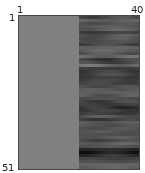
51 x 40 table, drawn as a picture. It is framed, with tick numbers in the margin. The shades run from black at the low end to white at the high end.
The table splits into one row of 2 panels. Panel 1,1: middling, flat. Panel 1,2: low, streaked across.
